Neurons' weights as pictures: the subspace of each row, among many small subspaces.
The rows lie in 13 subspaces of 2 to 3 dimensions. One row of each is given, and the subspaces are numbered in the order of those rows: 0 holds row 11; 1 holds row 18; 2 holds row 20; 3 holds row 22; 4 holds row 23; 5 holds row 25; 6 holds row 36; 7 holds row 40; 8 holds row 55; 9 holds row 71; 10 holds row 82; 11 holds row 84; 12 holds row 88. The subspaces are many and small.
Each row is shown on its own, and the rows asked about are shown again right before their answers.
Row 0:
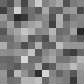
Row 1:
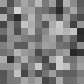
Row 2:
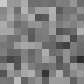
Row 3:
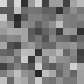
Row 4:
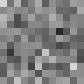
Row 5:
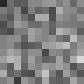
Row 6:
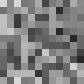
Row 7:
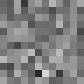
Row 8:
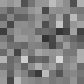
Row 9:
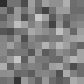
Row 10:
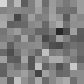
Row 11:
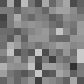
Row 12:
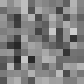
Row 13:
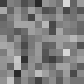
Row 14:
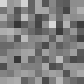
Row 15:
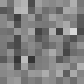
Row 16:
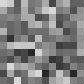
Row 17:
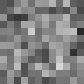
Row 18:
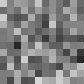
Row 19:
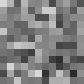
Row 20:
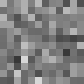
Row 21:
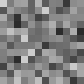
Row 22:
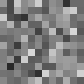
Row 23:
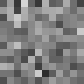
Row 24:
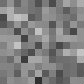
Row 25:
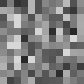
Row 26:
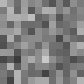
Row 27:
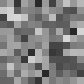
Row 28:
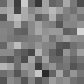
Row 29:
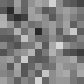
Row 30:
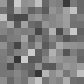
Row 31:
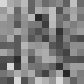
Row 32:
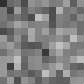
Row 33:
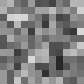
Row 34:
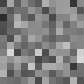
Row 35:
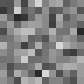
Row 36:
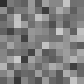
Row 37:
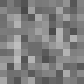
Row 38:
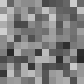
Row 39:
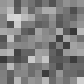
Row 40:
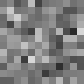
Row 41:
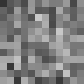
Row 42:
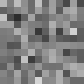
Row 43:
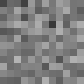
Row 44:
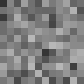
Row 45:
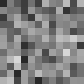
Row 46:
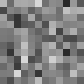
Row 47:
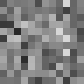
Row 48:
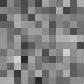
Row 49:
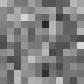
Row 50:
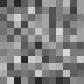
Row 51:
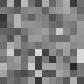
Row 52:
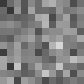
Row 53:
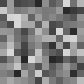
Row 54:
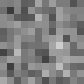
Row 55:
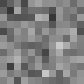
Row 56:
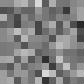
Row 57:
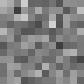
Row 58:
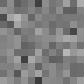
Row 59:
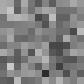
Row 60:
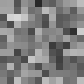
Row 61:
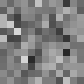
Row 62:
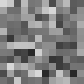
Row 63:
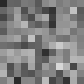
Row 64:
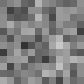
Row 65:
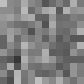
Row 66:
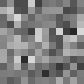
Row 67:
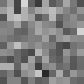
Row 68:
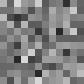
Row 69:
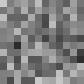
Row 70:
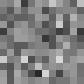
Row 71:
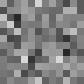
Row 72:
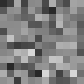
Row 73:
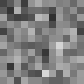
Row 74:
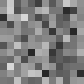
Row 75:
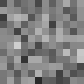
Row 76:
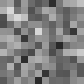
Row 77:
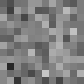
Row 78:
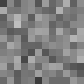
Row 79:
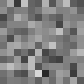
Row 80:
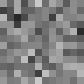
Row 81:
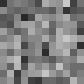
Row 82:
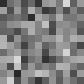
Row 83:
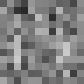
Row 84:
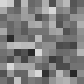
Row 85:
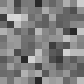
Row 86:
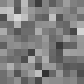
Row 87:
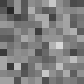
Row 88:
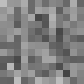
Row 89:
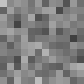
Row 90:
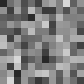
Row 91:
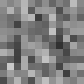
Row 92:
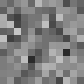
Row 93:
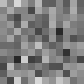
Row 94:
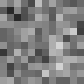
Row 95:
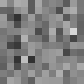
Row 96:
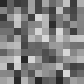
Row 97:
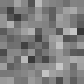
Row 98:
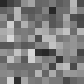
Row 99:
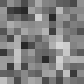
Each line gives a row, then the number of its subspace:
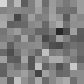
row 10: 0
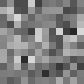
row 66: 7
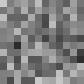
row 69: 1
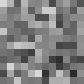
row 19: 11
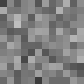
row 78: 8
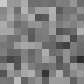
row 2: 4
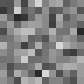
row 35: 6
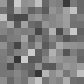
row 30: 3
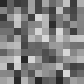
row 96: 12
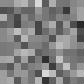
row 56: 6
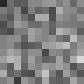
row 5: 4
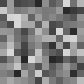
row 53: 10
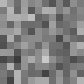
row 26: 10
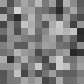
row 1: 9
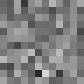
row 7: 0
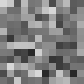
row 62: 11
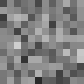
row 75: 1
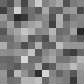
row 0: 6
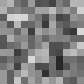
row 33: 9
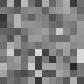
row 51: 0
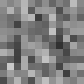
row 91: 5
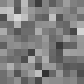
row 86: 8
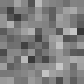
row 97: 7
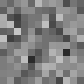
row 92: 9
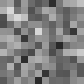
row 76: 1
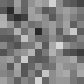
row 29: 1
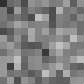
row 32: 8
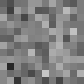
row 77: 3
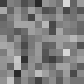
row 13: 10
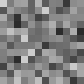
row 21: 6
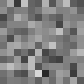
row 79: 11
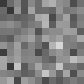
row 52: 1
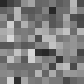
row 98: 11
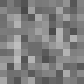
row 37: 5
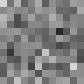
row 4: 0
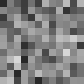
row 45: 2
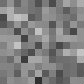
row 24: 1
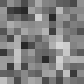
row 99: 7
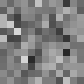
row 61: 9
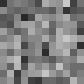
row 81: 9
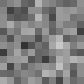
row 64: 7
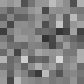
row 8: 0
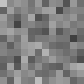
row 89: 8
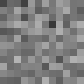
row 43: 6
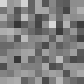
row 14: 6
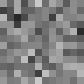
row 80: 8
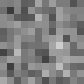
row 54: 5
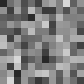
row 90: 10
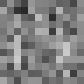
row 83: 7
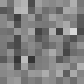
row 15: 7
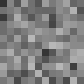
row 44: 11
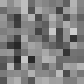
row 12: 5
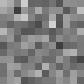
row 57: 6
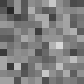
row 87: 1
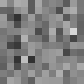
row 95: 5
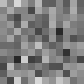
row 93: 3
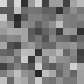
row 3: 4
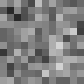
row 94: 5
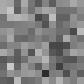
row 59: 12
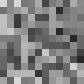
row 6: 4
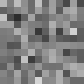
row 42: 12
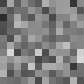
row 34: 0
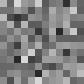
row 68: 3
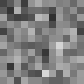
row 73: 8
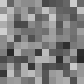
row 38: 0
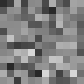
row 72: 11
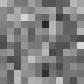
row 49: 9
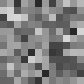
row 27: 12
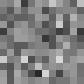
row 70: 0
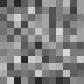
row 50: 3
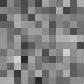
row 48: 2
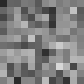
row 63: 11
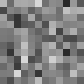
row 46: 10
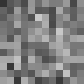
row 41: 12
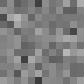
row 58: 2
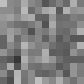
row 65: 2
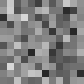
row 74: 3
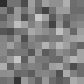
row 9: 6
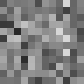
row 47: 9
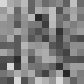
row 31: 12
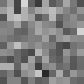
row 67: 4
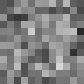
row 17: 9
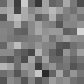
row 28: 4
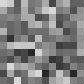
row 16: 11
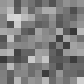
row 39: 10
